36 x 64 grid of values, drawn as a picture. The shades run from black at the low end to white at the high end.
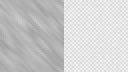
The table splits into one row of 2 panels. Panel 1,1: high, slanting down to the right, faint in contrast. Panel 1,2: very high, checkered, faint in contrast.
